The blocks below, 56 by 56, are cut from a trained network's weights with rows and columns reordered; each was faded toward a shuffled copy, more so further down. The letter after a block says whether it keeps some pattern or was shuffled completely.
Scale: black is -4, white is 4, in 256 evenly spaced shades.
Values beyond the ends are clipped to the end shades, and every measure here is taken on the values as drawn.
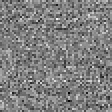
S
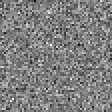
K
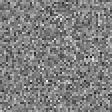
K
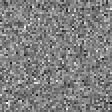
K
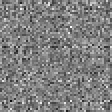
S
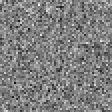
K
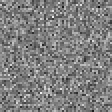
K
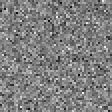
K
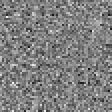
S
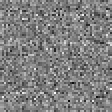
S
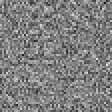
S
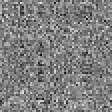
S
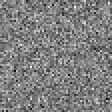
K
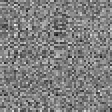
S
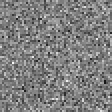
K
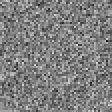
K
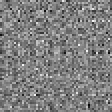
S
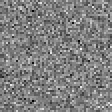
K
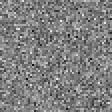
K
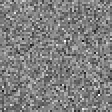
K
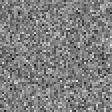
K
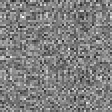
S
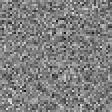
S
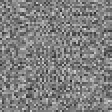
S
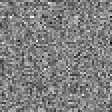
S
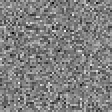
S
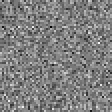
S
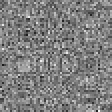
S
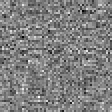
S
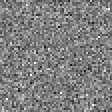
K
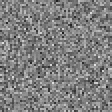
K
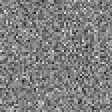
S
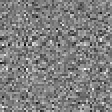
S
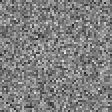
K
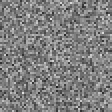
K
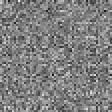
S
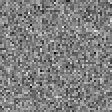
K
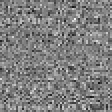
S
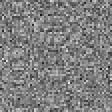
S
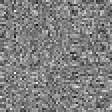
S
